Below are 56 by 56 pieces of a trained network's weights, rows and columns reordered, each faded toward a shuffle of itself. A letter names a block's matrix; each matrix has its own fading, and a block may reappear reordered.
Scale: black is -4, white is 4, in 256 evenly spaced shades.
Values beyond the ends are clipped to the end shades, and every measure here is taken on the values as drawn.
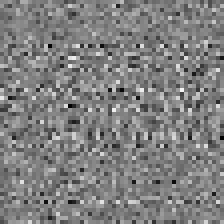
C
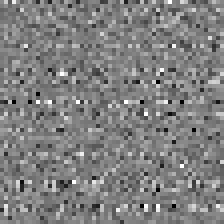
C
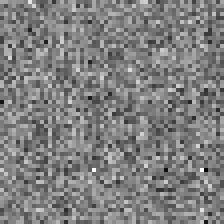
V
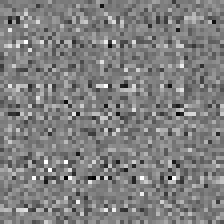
C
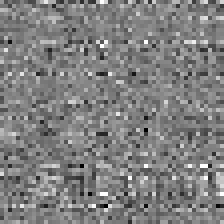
C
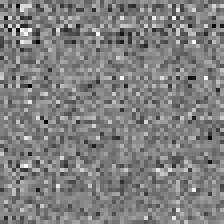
C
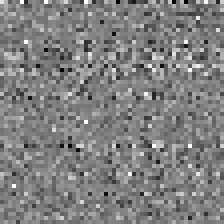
C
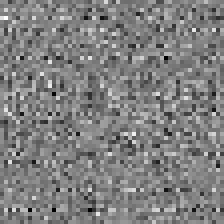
C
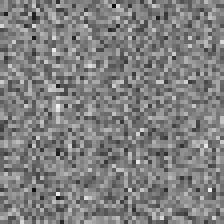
V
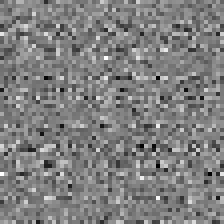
C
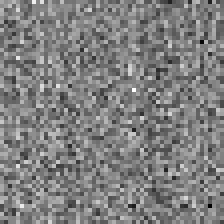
V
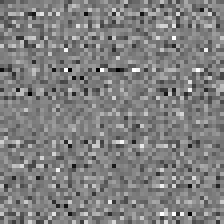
C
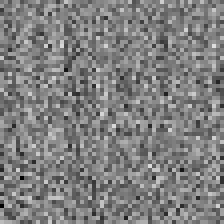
V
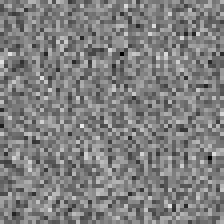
V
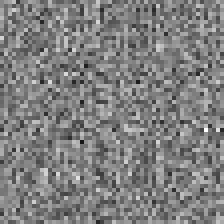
V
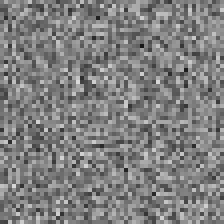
V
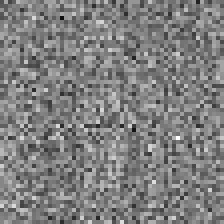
V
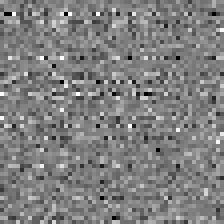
C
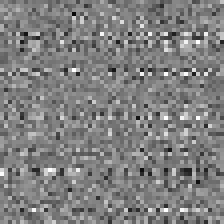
C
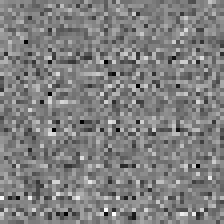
C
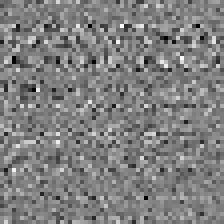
C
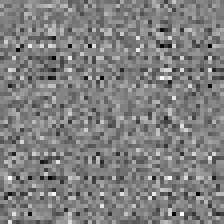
C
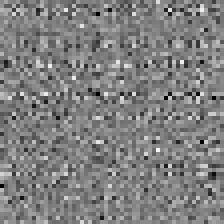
C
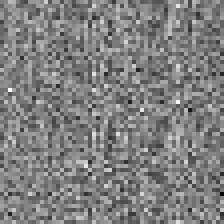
V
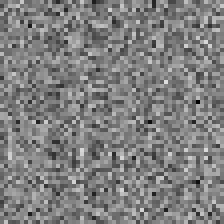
V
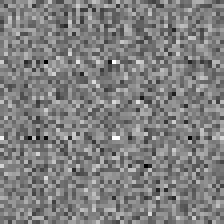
V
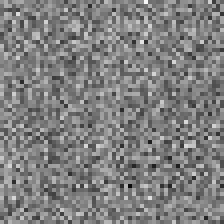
V
